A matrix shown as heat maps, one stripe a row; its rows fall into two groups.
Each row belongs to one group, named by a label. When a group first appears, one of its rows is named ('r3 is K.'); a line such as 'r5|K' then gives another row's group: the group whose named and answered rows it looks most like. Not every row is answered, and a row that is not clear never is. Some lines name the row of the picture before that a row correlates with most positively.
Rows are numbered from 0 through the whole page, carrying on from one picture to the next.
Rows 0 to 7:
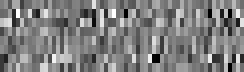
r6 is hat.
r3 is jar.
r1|jar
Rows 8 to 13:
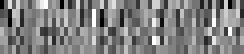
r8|jar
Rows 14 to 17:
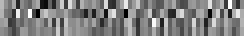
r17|hat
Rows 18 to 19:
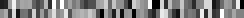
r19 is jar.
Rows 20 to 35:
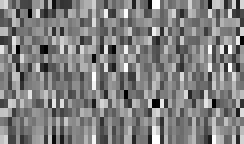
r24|hat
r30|jar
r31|hat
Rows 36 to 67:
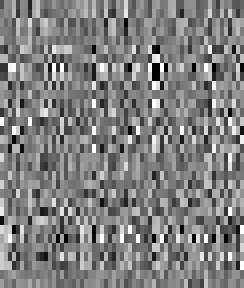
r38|jar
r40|jar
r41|hat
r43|hat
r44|hat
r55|hat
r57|jar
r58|jar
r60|jar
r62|hat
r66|hat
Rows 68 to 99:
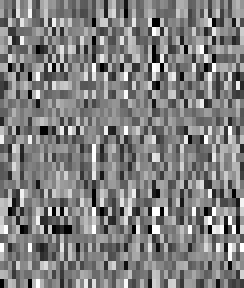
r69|jar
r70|hat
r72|hat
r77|hat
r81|jar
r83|jar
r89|hat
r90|hat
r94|hat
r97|jar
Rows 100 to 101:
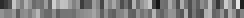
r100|hat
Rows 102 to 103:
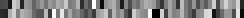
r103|hat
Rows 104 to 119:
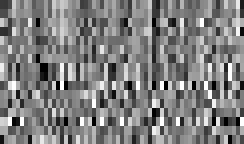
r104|hat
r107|hat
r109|hat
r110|jar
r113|hat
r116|hat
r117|hat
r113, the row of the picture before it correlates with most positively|103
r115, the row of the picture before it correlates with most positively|102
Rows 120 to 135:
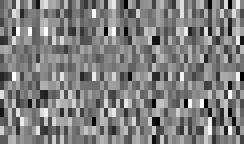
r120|jar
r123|jar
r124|hat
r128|hat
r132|jar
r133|hat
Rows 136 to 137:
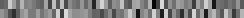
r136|hat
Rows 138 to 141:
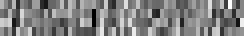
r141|jar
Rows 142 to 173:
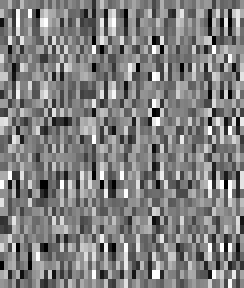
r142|hat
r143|jar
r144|jar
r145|jar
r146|hat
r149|hat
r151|jar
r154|hat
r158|hat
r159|jar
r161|hat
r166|hat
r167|hat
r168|hat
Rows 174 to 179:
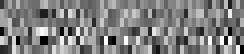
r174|jar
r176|hat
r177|jar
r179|hat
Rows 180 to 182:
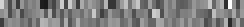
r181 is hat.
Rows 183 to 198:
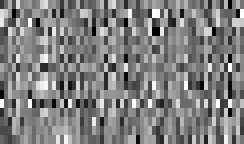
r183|jar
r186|hat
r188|hat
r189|jar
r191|jar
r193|jar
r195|jar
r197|hat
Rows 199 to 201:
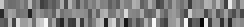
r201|jar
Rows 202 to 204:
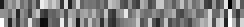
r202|jar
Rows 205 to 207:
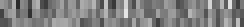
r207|hat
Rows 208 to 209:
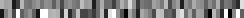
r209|jar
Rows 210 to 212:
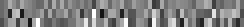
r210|hat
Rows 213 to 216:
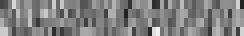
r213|hat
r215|jar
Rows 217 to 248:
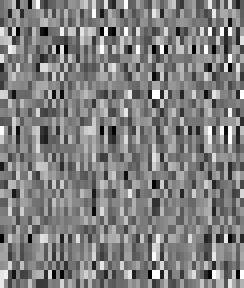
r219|jar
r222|hat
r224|jar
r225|hat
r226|jar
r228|hat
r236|jar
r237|hat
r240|hat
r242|jar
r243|jar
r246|hat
